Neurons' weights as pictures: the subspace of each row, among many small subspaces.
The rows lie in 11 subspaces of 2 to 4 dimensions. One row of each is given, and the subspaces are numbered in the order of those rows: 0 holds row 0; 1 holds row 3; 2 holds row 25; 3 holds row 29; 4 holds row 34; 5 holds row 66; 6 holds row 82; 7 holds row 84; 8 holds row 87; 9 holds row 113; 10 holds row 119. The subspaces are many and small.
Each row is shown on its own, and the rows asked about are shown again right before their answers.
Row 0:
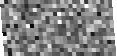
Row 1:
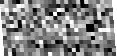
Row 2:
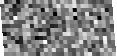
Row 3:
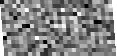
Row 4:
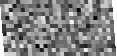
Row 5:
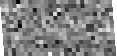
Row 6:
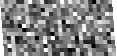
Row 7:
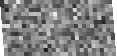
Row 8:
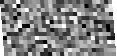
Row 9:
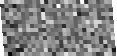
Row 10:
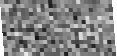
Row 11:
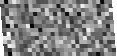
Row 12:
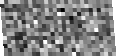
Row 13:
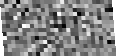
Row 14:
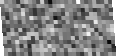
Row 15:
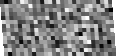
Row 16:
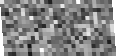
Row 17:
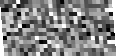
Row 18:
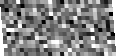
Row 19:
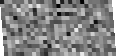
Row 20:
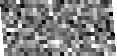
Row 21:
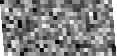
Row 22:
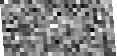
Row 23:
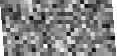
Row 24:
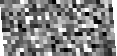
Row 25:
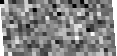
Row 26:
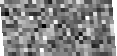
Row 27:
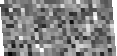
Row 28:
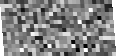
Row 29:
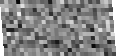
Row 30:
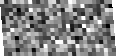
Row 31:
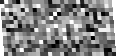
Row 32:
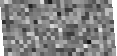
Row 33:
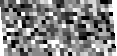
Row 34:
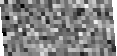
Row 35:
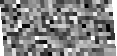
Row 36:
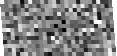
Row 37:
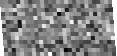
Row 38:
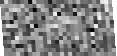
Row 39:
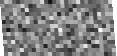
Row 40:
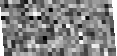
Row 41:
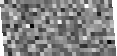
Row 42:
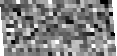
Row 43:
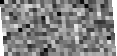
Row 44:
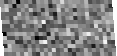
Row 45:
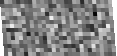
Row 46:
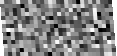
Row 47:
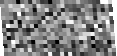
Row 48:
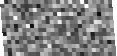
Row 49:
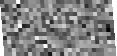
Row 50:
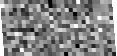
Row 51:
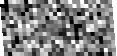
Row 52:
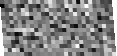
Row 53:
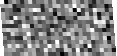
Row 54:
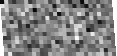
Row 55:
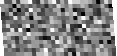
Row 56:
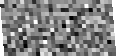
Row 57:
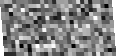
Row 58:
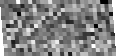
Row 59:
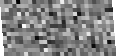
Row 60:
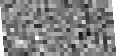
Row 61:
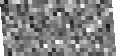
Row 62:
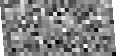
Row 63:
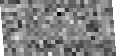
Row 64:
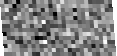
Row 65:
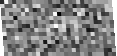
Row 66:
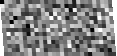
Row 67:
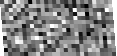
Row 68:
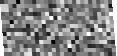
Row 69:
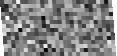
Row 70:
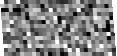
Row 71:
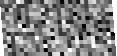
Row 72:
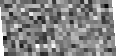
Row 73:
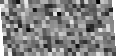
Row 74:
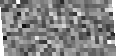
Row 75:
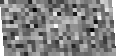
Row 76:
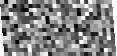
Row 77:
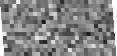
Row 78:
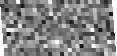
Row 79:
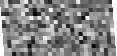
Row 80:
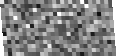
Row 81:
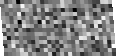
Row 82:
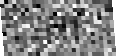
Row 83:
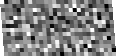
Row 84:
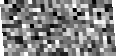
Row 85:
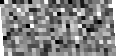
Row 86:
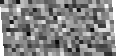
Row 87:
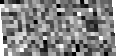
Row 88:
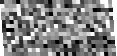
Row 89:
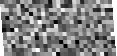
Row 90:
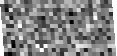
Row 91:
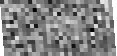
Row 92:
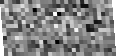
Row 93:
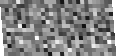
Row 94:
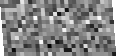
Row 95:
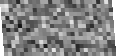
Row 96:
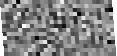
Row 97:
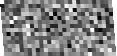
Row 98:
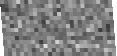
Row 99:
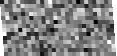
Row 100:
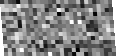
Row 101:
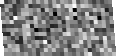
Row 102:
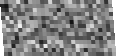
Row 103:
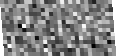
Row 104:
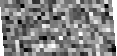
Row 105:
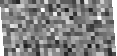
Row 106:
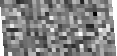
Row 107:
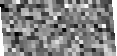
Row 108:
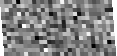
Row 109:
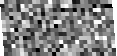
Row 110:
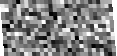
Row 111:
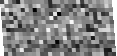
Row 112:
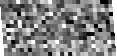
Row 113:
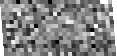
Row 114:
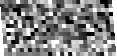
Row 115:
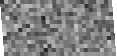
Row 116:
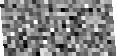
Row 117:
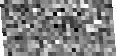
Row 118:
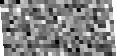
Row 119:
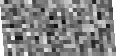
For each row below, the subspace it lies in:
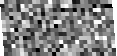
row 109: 9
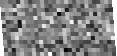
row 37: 8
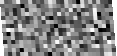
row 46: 10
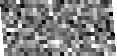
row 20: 3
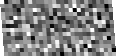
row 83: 7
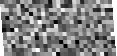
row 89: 9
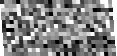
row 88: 9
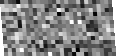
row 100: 8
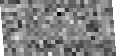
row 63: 8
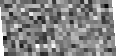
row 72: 4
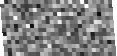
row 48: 0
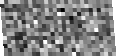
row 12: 8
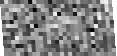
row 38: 9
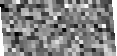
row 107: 7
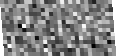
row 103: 10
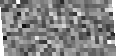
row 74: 6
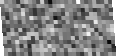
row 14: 4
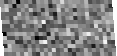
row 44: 5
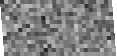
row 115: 2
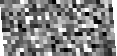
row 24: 10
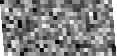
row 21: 4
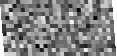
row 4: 4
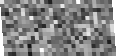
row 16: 4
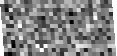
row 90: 4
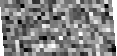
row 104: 4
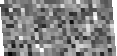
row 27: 4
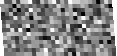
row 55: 0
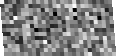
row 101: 5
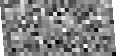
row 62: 8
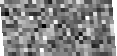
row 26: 4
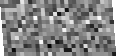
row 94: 8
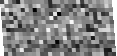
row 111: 6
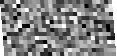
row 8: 1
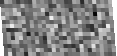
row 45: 10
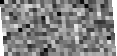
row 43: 2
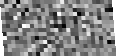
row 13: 6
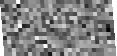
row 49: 1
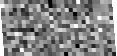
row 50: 7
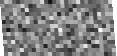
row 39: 10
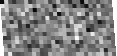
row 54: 2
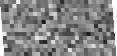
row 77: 5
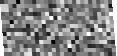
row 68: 5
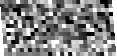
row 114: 9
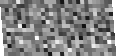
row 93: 10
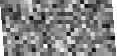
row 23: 0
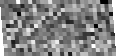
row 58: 9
